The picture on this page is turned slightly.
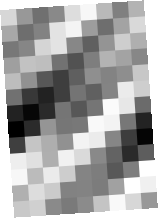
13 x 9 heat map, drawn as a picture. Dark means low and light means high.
Mirror symmetry: none. Ninth with the lowest average: middle left. Average level on the scale: 60%. Grain: diagonal, up to the right.
